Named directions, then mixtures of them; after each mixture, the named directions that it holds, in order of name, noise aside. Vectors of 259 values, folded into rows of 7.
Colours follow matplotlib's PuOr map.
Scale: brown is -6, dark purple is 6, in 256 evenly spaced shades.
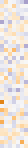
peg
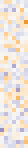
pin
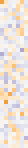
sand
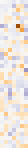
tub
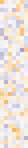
sand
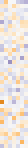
peg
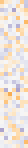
pin, sand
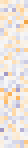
pin, sand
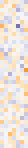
peg, tub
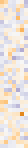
peg, sand, tub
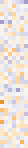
peg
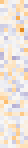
sand, tub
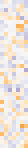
peg, pin, tub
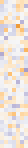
peg, sand, tub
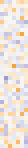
peg, pin, sand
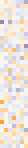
peg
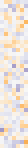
pin, tub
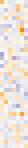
sand, tub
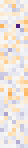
pin, tub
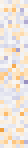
peg, pin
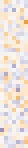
pin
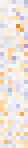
peg, sand, tub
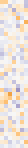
peg, pin, sand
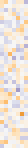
peg, sand
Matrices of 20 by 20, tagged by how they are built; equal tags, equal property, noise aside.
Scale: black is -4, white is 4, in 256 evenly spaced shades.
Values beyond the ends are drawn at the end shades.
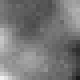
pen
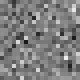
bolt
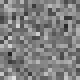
bolt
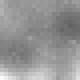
pen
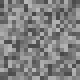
bolt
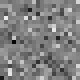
bolt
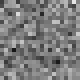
bolt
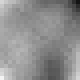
pen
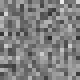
bolt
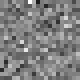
bolt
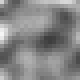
pen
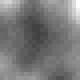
pen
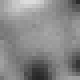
pen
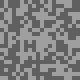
bolt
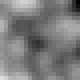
pen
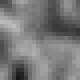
pen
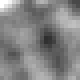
pen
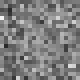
bolt
